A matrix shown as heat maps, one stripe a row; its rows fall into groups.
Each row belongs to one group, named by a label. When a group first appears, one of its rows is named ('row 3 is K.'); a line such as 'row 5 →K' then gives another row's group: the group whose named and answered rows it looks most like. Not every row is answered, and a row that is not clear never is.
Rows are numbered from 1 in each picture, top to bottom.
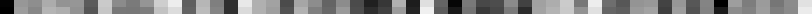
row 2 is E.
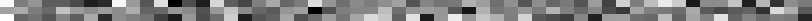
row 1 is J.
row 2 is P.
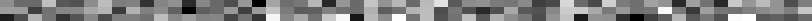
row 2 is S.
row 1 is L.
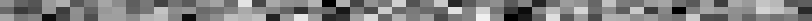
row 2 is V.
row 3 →V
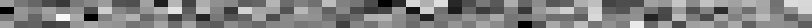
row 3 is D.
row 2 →E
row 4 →V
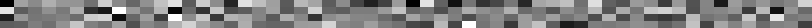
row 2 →J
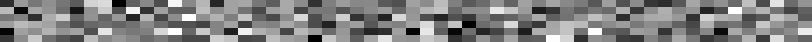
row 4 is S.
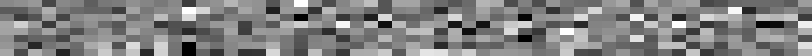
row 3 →V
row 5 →S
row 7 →S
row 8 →L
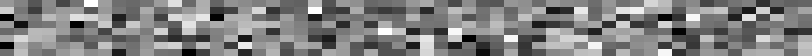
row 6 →S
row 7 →E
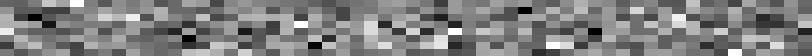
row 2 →V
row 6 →L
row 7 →P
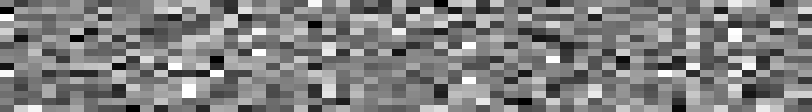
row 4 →P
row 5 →J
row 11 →J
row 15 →V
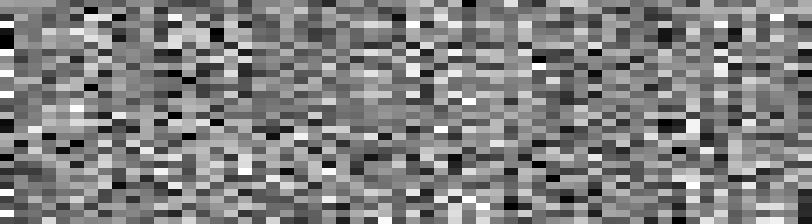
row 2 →D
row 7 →E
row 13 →D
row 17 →J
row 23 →E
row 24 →L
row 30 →V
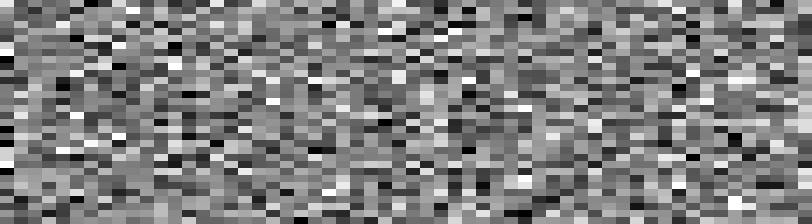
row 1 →J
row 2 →S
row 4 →L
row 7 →J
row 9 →E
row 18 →D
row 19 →E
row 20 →L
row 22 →P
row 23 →J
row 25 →E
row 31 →V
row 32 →V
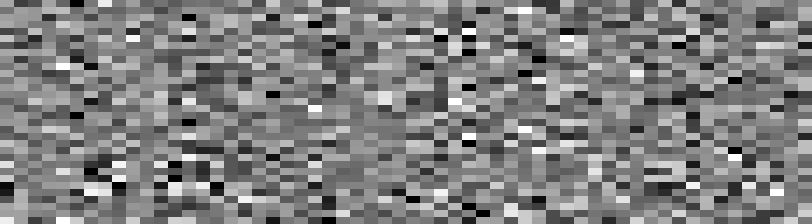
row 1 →L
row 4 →P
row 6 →S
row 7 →V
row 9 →L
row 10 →D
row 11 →V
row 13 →S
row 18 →S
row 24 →J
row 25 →D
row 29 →L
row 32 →P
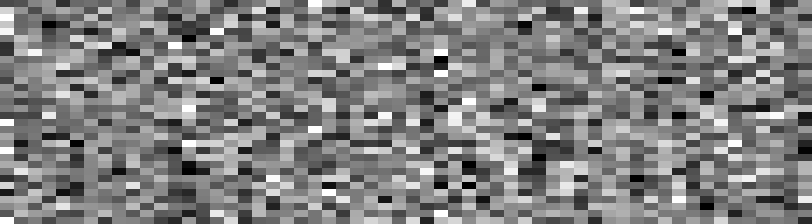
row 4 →V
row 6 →L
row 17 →V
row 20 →V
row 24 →S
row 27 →S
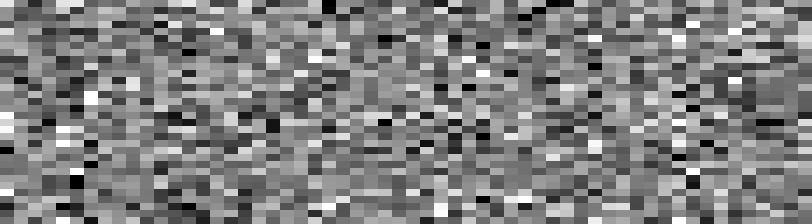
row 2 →L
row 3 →V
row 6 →D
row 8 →L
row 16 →J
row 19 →P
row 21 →D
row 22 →E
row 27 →J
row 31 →P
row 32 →D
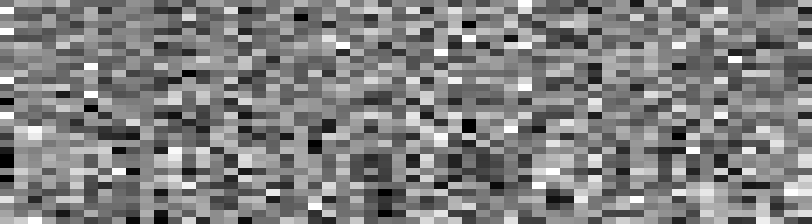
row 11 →L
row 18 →S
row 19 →S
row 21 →P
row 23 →E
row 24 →E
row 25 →L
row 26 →E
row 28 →D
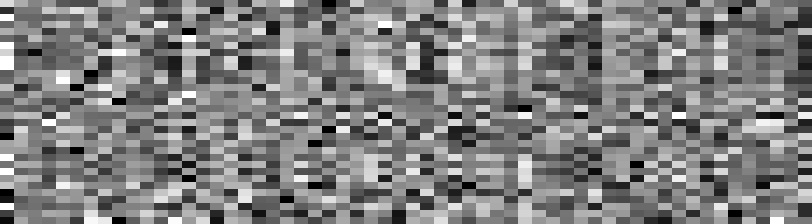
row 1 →S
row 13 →L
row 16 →V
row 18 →V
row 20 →E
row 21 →P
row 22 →J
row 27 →P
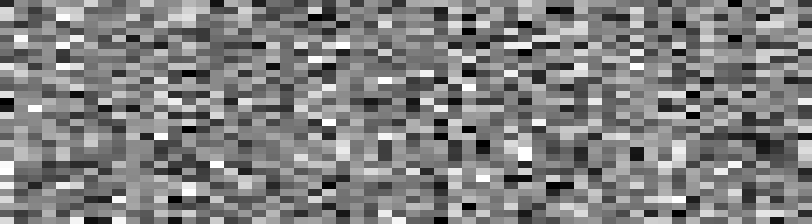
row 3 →P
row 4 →V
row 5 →S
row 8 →V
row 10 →P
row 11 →S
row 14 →J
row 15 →E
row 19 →S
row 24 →J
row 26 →V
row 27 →P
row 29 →J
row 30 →S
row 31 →V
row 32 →J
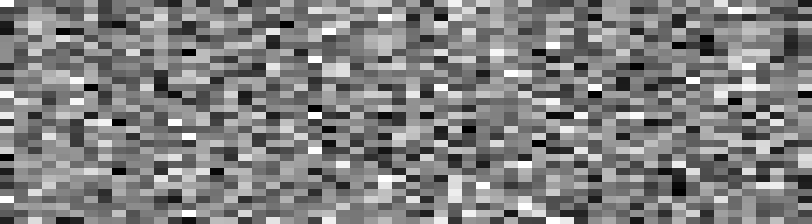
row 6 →D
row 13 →D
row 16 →P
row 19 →S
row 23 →E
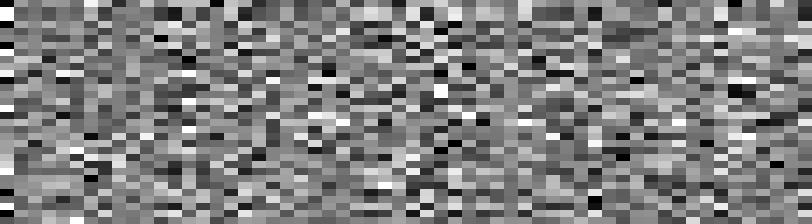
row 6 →D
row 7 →E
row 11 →P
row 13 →P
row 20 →D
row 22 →P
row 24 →J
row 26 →D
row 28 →E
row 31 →E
